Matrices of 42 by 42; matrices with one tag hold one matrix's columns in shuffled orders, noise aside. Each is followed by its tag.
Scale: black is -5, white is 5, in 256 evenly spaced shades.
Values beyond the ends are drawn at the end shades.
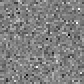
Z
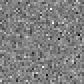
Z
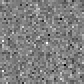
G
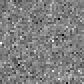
G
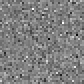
Z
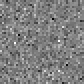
G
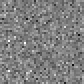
G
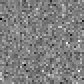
G
